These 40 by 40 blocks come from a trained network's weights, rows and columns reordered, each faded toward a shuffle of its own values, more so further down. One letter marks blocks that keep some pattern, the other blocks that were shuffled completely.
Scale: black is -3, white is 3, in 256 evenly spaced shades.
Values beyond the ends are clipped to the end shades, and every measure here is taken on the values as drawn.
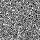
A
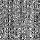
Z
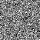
A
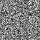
Z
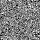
A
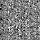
Z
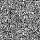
Z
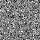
Z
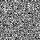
Z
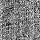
Z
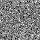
A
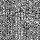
Z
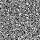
A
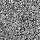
A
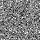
A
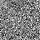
Z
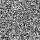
Z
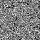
A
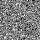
A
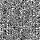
Z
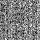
Z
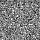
A
